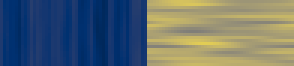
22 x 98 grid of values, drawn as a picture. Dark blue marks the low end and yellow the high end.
The table splits into one row of 2 panels. Panel 1,1: very low, streaked downward, faint in contrast. Panel 1,2: high, streaked across.
